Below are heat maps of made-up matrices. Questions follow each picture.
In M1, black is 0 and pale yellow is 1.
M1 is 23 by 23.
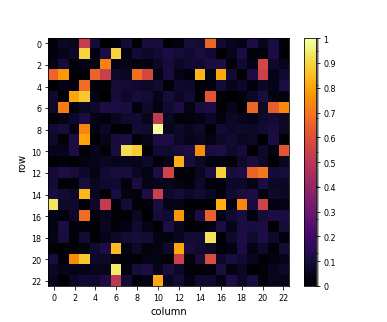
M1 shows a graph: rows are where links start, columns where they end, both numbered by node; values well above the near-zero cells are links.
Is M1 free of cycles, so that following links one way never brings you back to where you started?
no
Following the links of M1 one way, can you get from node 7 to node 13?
no
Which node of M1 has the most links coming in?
node 3
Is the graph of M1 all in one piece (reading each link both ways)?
no
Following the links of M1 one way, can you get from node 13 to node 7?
no
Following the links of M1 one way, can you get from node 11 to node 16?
yes
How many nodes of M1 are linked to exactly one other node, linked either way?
6
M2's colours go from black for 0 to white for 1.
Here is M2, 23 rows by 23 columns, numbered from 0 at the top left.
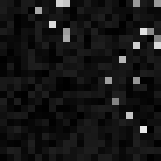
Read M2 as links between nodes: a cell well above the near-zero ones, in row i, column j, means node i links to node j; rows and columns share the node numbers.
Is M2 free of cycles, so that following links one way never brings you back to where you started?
yes
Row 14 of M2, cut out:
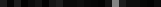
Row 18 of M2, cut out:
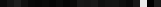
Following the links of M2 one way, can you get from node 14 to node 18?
yes
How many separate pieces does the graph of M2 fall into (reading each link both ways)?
6
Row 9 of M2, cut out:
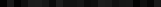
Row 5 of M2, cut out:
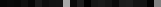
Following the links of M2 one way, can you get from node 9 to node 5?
no
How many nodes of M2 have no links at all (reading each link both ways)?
4
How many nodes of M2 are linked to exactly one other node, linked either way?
7
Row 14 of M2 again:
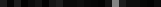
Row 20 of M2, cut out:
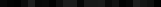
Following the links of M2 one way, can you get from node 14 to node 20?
yes
